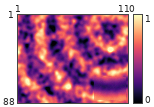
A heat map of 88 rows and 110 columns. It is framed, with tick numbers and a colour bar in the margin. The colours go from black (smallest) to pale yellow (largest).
No lone cell stands out from its neighbours. No overall slope runs across the table. The bottom right is the smoothest part. An odd patch, calmer than its surroundings, sits in the bottom right. Rings spread out from the top right.
